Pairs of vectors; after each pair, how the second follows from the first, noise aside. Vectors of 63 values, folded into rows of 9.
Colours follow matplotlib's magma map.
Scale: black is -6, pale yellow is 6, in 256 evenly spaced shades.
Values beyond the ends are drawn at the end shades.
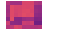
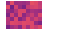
shuffled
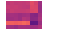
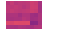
shrunk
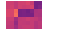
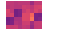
wrapped around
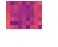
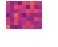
shuffled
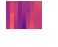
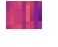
wrapped around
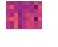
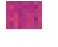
shrunk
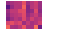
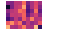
scaled up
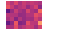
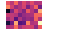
scaled up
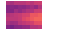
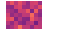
shuffled
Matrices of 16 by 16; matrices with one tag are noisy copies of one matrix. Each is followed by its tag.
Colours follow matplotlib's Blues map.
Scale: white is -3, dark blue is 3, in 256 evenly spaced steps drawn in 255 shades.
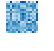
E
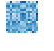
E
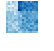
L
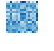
E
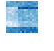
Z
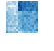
L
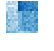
L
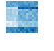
Z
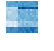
Z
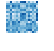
E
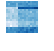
Z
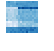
Z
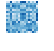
E
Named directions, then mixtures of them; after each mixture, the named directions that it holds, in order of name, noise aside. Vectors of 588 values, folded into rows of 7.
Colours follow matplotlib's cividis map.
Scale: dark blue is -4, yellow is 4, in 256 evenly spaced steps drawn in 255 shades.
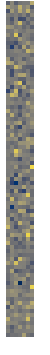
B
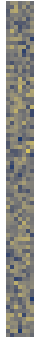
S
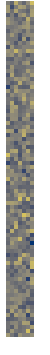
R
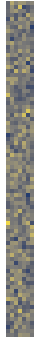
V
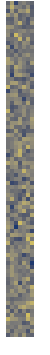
B, R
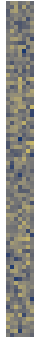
S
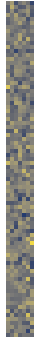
R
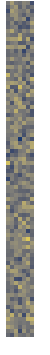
R, S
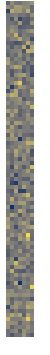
B, S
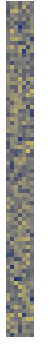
S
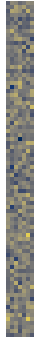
B, S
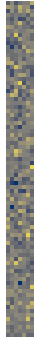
B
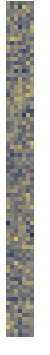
S, V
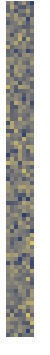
R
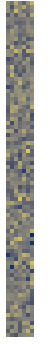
R, S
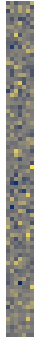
B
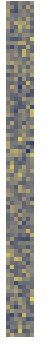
S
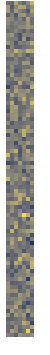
R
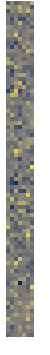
B
